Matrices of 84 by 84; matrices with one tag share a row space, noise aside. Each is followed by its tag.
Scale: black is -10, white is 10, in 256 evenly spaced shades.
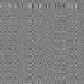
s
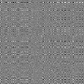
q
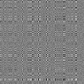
s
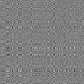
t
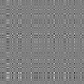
t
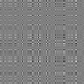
s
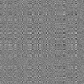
s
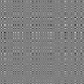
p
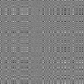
q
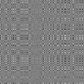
q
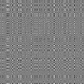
t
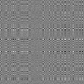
q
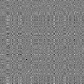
t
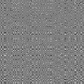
p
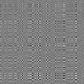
s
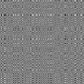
p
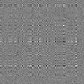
s
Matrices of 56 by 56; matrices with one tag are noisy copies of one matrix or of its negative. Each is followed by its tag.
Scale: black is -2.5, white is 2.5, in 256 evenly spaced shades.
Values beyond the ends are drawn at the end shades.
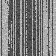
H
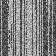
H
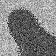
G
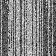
H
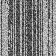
H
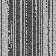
H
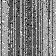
H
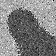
G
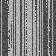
H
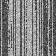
H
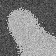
G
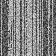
H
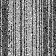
H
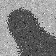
G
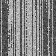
H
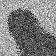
G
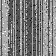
H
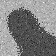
G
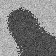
G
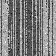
H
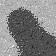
G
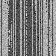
H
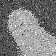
G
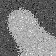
G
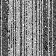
H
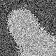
G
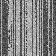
H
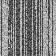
H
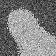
G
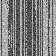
H
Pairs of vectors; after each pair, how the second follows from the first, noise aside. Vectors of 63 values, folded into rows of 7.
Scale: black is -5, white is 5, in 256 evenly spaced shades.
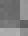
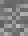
shuffled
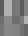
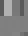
partly zeroed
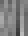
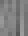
shrunk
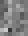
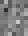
shuffled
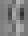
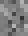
shuffled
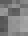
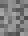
shuffled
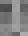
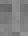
shrunk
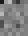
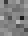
shuffled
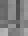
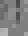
partly zeroed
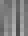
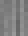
shrunk
